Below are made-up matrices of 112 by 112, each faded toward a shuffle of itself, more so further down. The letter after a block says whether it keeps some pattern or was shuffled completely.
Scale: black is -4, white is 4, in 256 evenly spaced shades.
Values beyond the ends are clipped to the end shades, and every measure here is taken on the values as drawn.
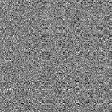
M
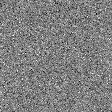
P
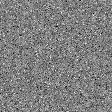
P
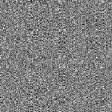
M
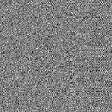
M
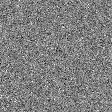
P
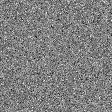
P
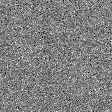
P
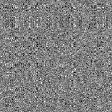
M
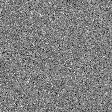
P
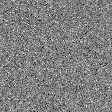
P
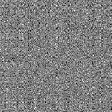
M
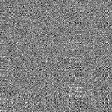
M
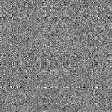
M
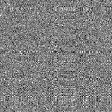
M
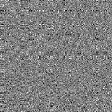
M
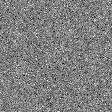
P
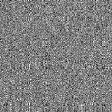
M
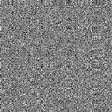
M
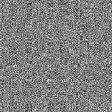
M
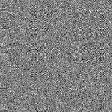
M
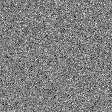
P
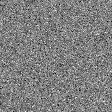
P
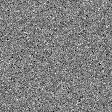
P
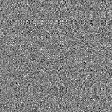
M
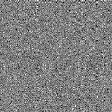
M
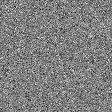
P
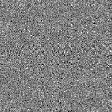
M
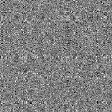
M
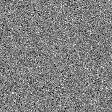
P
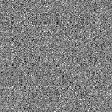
M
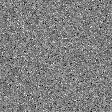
P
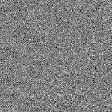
M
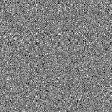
M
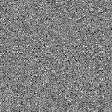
M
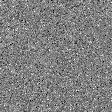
P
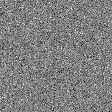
P
